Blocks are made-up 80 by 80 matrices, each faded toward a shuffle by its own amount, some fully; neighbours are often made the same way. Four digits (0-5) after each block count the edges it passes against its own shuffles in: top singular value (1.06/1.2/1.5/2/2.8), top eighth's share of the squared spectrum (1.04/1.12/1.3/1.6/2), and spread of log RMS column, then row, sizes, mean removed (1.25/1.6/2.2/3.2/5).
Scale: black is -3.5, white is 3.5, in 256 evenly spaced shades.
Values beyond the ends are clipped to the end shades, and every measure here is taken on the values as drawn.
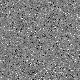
0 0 0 0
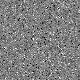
0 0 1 0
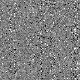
1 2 3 0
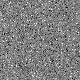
0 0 0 0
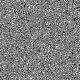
0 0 1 0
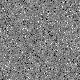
0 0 0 0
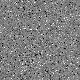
0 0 0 0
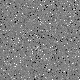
1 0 0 0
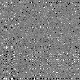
4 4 2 2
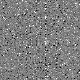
3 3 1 0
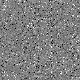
3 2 1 0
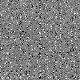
3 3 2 0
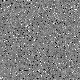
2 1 0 0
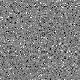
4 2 1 1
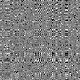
5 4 3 3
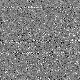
1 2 0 2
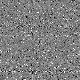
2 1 0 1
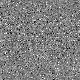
1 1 0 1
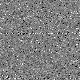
2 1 0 1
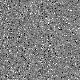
1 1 1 0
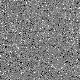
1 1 1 0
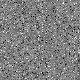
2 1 1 0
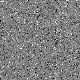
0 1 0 0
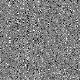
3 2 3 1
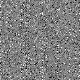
2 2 2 0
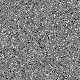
0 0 0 0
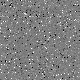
1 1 0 0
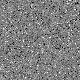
1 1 0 0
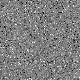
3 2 0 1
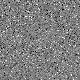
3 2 0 0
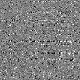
4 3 1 2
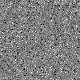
2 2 0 0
